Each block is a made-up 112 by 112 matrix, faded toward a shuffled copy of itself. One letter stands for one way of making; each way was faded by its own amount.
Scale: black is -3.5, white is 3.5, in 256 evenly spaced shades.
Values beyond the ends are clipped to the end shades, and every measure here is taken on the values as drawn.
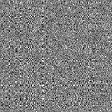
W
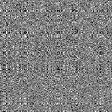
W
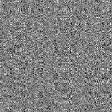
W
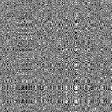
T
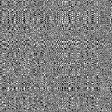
T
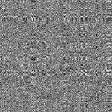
W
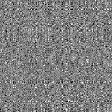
W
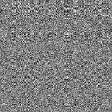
W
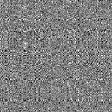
W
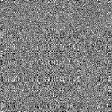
W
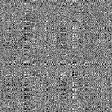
W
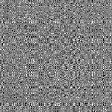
T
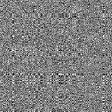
W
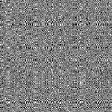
T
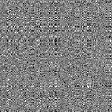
T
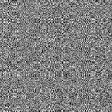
W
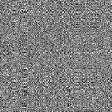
W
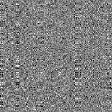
W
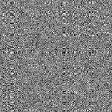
W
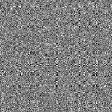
W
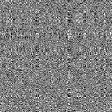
W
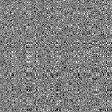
T
